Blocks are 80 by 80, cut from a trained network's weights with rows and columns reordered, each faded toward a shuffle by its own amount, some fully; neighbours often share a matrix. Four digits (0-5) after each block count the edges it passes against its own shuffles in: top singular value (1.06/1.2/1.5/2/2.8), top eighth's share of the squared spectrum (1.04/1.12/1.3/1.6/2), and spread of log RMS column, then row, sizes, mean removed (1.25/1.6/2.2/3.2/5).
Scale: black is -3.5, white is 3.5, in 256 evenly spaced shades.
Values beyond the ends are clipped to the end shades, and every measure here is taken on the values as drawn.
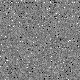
2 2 0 1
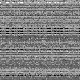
5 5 2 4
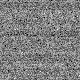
2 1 0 0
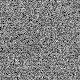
1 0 0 0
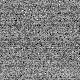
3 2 0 0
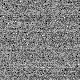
2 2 0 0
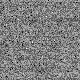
2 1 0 0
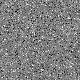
0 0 0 0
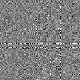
4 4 2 2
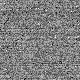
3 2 0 0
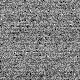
3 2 0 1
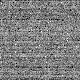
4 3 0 1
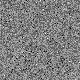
0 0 0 0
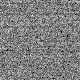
2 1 0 0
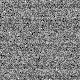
2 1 0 0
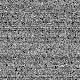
3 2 0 1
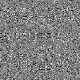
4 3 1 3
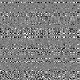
5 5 2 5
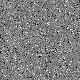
0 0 0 0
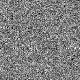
3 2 0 1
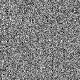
2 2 1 1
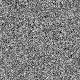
1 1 0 0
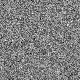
0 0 0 0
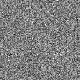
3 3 0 1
